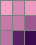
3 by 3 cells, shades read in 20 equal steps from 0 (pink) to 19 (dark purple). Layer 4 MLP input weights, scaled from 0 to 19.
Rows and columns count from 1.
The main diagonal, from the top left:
0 5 19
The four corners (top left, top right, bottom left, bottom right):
0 1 6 19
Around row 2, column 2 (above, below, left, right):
3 16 5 9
